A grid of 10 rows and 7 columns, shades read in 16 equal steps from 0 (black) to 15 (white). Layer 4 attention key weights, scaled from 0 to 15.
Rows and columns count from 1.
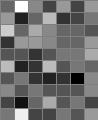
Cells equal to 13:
0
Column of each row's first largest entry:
2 4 1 2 7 1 7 1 4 2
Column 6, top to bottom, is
4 4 6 6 7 7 0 5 7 5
